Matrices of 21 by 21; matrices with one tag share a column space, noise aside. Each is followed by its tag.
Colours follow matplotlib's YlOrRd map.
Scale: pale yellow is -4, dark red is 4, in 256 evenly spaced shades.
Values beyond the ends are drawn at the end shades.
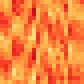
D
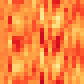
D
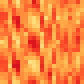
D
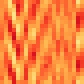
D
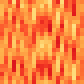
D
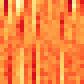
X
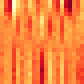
X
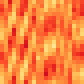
D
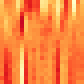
X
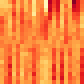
X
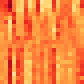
X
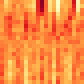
X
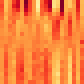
X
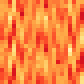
D
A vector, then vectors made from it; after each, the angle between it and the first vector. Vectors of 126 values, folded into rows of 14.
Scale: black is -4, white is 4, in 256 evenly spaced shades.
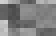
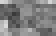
nearly parallel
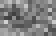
partly aligned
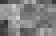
nearly opposite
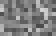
orthogonal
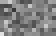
partly aligned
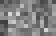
partly opposed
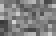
partly opposed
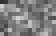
partly opposed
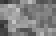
nearly opposite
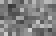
partly aligned
